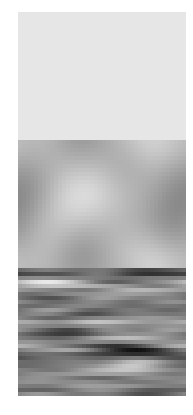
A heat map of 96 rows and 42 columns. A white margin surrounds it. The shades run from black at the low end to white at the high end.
It is made of 3 by 1 panels. Panel 1,1: very high, flat. Panel 2,1: high, smooth. Panel 3,1: middling, streaked across, strong in contrast.
